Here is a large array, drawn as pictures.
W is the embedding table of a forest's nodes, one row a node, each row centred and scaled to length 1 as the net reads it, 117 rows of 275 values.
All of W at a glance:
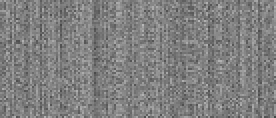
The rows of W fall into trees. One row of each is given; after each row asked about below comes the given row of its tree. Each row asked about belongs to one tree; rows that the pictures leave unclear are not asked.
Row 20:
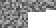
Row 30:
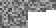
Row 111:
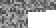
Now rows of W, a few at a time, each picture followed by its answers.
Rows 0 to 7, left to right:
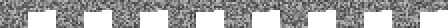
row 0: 20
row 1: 30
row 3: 20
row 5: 111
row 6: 20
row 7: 20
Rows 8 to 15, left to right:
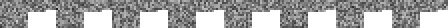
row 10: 30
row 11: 30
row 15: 20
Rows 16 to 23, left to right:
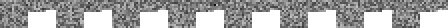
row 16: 30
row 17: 20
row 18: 111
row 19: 111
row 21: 20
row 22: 111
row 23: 20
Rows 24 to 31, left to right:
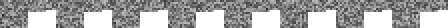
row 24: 30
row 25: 20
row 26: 30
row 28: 20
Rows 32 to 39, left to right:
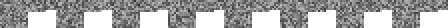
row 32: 111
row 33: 20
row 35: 30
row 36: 20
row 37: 111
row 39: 20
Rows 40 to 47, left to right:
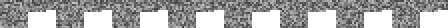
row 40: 111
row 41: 111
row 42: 111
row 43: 111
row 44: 20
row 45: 20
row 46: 20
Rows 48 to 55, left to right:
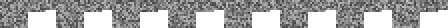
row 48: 30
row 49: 111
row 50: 111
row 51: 20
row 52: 20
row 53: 20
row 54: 20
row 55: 111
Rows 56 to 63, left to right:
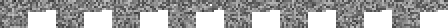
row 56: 30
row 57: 20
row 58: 20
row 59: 111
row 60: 20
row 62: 30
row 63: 20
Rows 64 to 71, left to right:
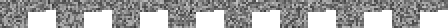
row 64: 30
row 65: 111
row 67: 111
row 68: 20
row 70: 111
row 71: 30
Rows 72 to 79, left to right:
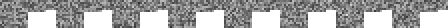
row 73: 20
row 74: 20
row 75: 111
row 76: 30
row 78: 30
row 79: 111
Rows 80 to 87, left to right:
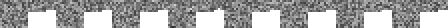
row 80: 111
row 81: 111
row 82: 30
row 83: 111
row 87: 111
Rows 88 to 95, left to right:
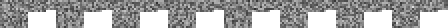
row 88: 111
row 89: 30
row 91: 20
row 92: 30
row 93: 20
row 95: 30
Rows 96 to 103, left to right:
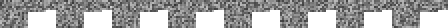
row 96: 20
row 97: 20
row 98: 30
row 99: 30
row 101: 111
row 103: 30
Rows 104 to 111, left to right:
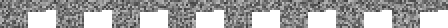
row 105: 20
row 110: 20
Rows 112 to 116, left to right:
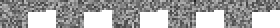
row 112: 111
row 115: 20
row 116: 111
